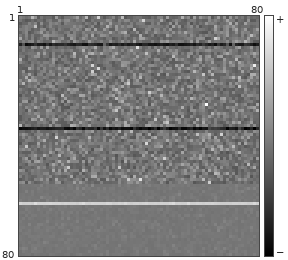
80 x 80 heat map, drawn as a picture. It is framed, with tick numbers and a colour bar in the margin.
Histogram: heavy tails on both sides. Odd lines: rows 10, 38 and 63. Seam: horizontal, 70% of the way down, the bottom part calmer. Slope: none.
